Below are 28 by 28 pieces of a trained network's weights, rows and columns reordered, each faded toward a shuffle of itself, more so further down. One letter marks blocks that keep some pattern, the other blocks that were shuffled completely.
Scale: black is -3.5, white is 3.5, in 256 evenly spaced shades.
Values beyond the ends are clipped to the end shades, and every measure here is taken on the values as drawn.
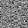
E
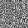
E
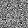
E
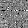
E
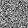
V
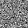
V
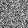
V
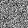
V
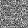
E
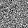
V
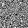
V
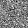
V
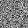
E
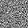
E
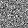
V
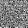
E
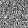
E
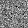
V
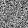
V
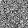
V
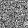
V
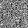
E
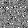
E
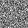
V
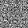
E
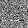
E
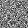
E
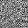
E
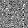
E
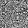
E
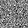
E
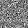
V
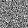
E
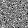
V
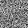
V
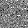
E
